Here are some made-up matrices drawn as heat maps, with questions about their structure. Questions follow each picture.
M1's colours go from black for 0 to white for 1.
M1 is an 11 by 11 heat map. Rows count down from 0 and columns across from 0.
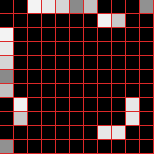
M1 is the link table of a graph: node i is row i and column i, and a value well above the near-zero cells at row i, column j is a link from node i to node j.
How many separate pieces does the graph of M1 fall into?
2
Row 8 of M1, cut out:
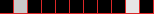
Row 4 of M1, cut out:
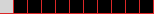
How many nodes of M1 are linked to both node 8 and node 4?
0
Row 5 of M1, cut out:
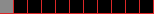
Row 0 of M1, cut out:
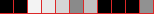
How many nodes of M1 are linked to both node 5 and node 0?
0
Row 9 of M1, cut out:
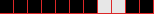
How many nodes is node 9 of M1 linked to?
2
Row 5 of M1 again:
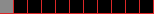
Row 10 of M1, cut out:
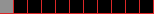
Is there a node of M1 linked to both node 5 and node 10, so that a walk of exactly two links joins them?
yes
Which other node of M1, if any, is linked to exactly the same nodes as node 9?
node 1
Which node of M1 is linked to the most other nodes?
node 0
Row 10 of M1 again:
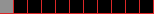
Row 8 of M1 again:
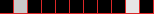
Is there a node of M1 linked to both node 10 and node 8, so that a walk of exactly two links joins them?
no
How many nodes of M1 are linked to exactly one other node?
6
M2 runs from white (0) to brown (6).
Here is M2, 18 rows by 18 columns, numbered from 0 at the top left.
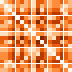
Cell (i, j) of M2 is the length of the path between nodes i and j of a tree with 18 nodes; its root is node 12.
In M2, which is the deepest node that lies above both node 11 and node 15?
8
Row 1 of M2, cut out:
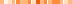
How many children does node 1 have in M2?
2
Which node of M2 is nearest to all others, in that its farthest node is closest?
8
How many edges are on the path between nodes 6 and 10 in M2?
4
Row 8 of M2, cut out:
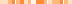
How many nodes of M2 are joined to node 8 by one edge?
5
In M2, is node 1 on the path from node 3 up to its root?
yes
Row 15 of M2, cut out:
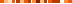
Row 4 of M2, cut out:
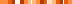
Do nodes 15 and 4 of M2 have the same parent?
no
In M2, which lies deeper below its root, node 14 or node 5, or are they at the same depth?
node 5
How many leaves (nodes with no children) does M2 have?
10
